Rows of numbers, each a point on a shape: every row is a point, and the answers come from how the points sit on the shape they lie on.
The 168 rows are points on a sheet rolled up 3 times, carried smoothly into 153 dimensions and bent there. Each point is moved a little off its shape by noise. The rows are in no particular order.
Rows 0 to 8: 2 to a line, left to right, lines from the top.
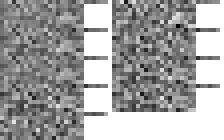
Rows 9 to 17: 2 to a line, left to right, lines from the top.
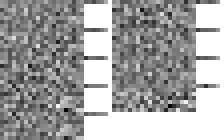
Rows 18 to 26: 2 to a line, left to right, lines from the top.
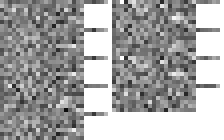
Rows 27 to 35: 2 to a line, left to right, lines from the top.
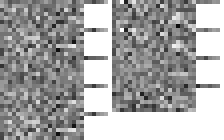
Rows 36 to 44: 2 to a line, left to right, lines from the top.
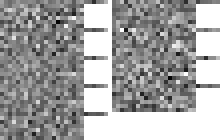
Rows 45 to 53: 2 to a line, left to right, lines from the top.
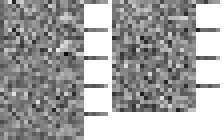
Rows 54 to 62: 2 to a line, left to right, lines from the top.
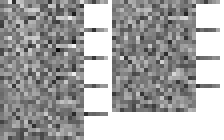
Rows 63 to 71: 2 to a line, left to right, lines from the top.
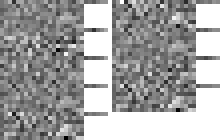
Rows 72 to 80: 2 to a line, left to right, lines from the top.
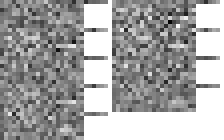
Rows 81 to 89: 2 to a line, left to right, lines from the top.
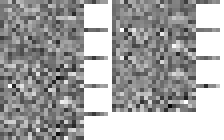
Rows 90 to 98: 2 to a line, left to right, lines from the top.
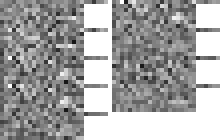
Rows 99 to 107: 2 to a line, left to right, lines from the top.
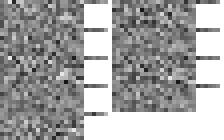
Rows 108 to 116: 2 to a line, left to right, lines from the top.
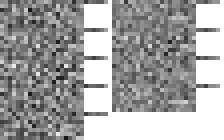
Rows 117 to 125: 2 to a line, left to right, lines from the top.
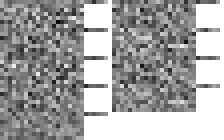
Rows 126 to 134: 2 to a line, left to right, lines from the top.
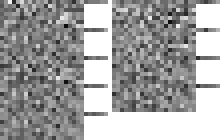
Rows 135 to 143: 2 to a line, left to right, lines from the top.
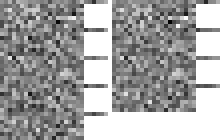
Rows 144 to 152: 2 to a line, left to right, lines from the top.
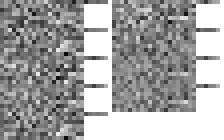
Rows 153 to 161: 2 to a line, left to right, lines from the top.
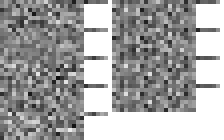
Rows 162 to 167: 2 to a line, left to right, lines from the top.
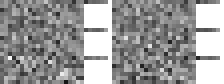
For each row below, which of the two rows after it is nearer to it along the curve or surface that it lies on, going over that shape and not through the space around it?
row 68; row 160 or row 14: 160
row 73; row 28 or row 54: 54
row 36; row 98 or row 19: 19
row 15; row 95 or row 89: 95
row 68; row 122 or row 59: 122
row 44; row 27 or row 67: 27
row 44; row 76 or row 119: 119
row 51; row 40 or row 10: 10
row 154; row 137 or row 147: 137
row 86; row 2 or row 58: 2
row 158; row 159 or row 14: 159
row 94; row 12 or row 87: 87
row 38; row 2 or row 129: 129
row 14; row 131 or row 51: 131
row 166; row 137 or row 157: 137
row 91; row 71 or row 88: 71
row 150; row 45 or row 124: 124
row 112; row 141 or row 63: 141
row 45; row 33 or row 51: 33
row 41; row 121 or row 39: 121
